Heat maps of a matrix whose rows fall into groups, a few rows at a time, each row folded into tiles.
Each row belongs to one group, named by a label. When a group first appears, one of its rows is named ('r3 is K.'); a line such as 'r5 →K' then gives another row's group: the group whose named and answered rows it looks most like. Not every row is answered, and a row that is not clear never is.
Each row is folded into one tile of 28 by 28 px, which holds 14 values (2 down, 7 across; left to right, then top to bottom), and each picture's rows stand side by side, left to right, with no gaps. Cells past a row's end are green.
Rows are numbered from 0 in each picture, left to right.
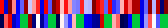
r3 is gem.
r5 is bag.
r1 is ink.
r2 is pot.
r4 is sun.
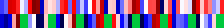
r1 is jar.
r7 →pot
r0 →gem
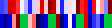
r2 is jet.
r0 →gem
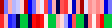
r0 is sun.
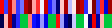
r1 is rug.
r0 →pot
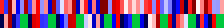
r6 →jet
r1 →bag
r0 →pot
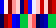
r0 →bag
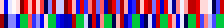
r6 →sun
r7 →jet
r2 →gem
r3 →ink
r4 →pot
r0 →jet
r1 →jet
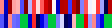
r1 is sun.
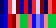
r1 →jet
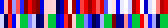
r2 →bag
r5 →sun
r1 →jar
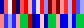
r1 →jet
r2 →rug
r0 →jet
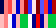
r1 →ink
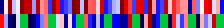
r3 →rug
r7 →gem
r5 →pot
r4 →gem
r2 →sun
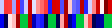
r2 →pot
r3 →sun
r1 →rug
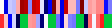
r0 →sun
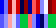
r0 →bag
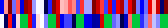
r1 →jet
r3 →gem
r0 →ink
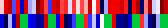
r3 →jet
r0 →ink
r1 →gem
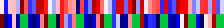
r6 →gem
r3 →gem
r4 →jar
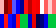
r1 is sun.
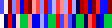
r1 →rug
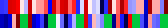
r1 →rug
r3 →jet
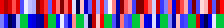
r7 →jet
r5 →rug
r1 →gem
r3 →ink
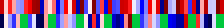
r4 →gem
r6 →gem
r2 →bag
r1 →jar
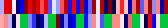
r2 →ink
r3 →bag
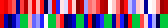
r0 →jet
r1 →jet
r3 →sun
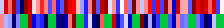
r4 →jet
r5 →ink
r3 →jar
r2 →gem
